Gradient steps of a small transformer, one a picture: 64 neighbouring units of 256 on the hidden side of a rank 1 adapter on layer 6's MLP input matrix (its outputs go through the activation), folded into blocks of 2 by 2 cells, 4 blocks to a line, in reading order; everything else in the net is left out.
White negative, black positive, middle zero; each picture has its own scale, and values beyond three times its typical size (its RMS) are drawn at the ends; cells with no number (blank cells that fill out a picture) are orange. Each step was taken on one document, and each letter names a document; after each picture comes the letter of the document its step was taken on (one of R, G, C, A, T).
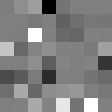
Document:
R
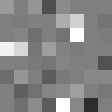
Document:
R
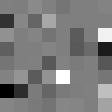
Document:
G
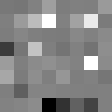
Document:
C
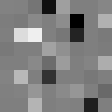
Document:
R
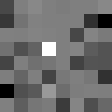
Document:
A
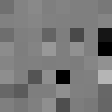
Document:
G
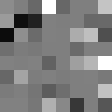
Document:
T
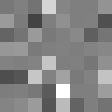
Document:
T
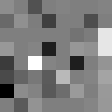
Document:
A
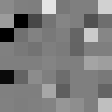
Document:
T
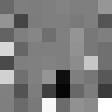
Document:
G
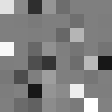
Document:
R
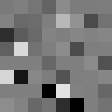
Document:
T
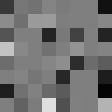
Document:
G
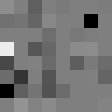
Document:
A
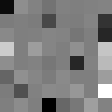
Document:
G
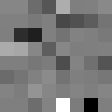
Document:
R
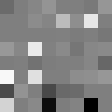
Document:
C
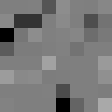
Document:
T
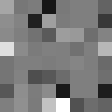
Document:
G
